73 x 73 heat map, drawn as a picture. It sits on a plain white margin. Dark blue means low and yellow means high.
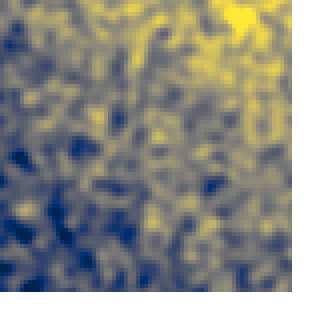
The top right is the ninth with the highest average. No single row or column stands out from its neighbours. Neither half mirrors the other. The field climbs toward the top right. The values follow a bell shape. The field is mottled with small blotches.
